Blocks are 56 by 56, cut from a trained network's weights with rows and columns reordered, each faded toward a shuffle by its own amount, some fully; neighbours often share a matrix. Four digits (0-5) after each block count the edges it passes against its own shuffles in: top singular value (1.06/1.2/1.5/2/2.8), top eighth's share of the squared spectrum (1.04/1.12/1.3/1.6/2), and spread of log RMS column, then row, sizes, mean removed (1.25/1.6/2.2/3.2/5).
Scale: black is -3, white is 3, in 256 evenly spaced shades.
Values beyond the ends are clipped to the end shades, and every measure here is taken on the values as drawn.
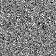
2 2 1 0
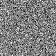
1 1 0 0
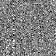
3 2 1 1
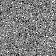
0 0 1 0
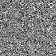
3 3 1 1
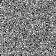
0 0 0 0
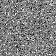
0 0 0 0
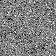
0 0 0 0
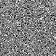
2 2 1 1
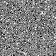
2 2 0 0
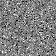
1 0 0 0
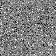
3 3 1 1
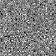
3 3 1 2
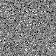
2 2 0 1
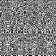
4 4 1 3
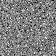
2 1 0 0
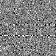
3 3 1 2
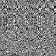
3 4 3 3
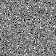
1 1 0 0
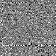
3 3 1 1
